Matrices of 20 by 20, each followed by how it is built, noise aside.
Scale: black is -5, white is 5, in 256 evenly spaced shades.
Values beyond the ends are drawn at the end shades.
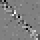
banded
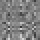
low rank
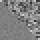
upper triangular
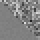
upper triangular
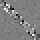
banded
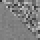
upper triangular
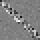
banded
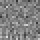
low rank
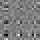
low rank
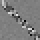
banded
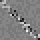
banded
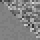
upper triangular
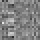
low rank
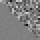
upper triangular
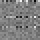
low rank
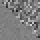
upper triangular
